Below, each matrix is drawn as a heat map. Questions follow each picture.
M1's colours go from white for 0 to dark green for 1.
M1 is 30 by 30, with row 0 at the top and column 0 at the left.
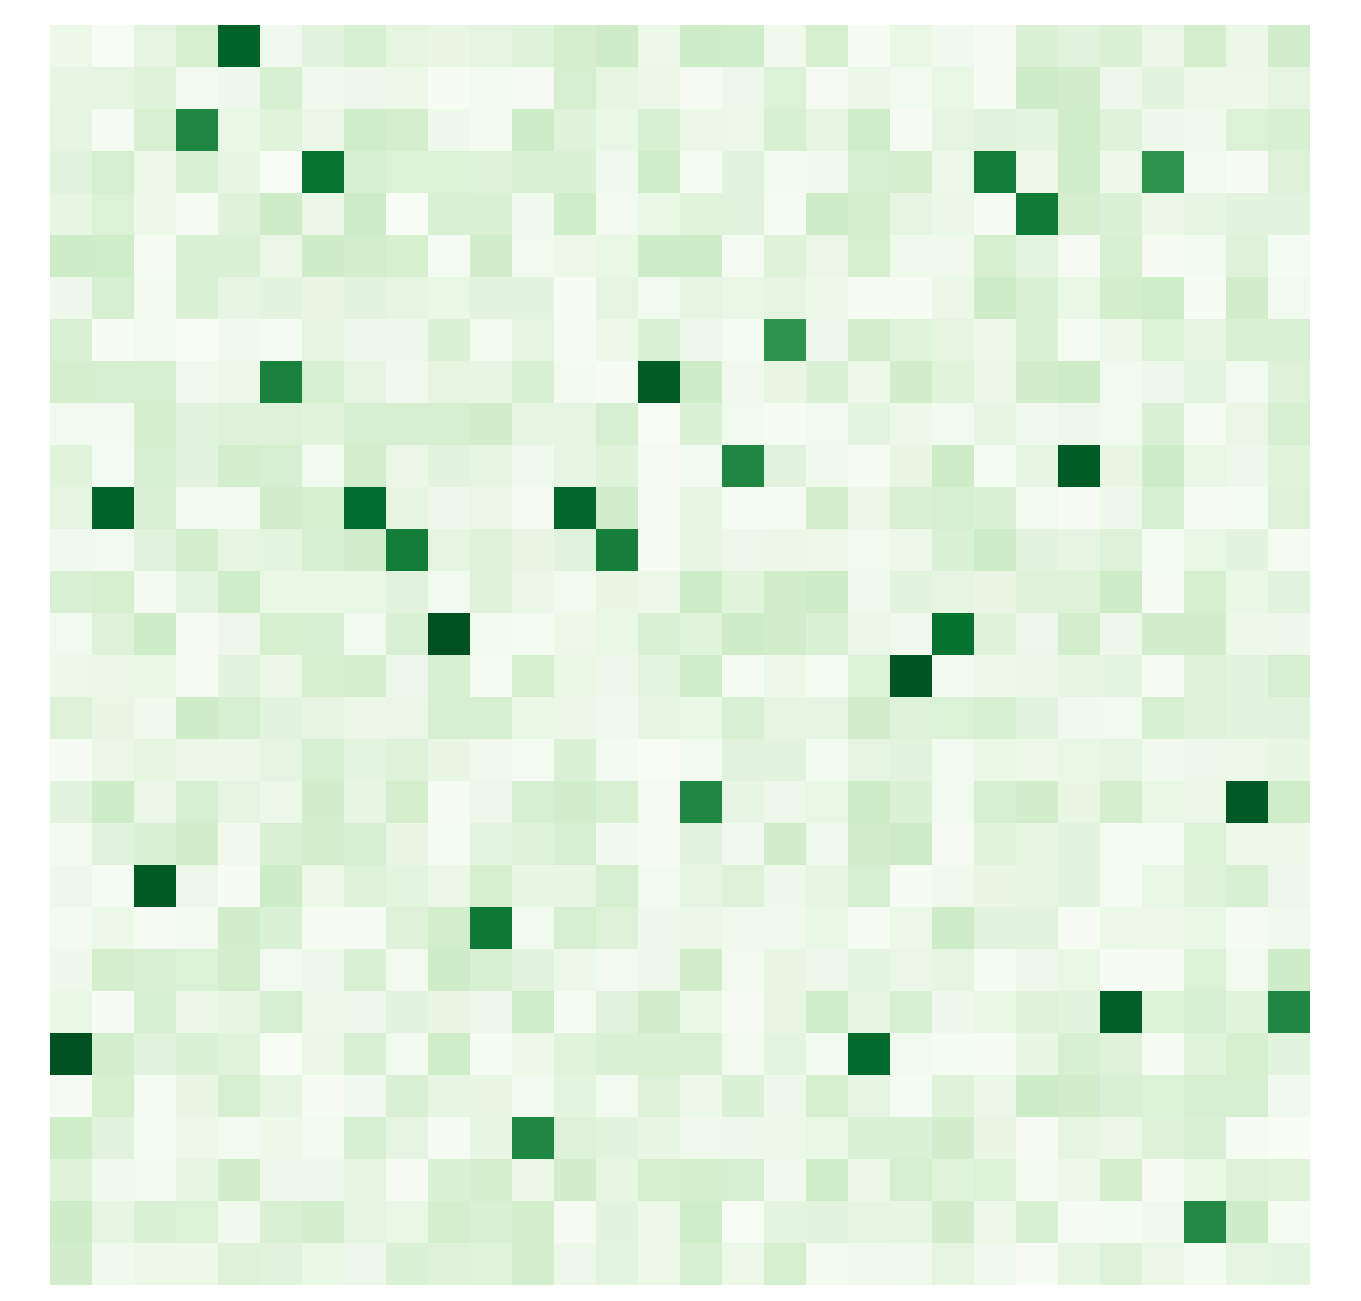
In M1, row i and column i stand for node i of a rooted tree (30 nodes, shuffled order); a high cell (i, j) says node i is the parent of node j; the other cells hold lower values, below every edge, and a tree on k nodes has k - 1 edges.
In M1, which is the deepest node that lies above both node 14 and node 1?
11
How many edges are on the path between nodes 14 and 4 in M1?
5
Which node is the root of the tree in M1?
18
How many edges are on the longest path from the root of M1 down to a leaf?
16
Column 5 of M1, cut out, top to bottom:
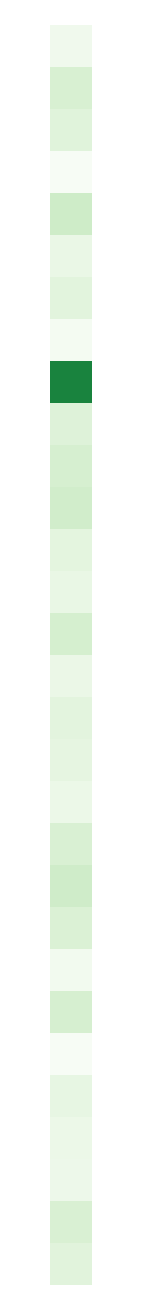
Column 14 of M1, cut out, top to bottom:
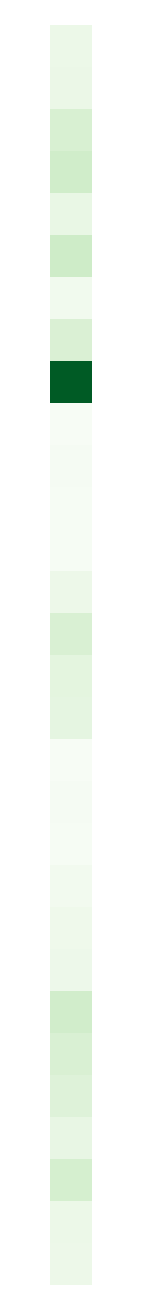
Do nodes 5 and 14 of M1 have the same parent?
yes
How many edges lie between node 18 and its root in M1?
0
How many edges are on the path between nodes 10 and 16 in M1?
1
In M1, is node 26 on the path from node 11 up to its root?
yes
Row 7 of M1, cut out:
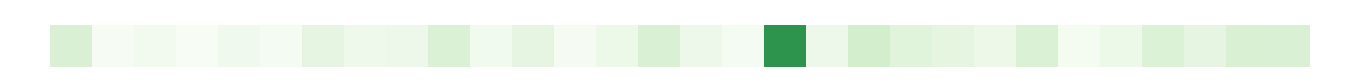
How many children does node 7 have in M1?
1
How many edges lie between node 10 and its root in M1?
11
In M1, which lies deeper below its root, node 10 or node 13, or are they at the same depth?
node 10
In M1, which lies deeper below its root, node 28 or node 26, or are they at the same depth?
node 26
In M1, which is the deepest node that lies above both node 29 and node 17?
11
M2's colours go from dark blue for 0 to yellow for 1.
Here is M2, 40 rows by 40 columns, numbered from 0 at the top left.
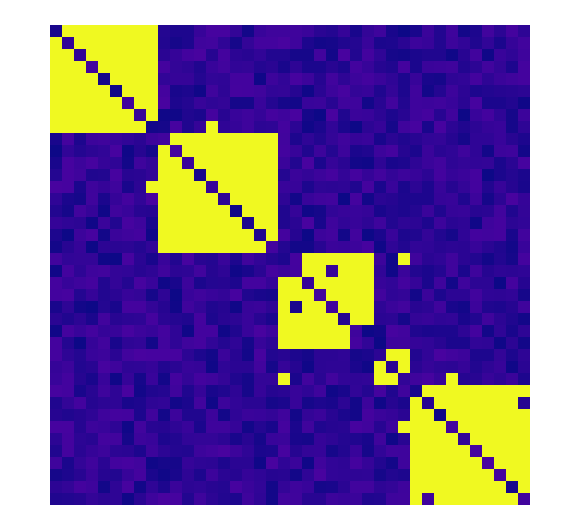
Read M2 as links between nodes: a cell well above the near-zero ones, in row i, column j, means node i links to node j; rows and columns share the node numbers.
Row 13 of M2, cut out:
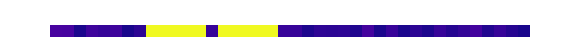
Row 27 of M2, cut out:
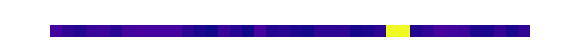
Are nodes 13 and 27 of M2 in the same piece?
no
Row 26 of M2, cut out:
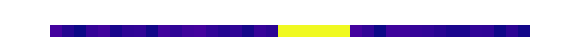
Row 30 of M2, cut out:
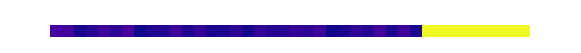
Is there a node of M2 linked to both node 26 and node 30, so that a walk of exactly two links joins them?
no
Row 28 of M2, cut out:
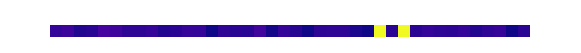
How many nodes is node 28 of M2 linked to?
2
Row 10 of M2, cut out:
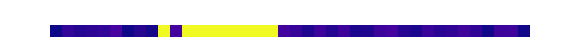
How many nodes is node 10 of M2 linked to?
9
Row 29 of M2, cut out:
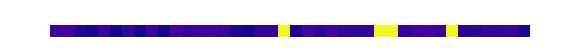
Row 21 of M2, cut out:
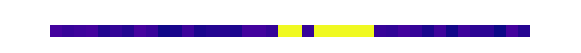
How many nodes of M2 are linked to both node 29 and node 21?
1
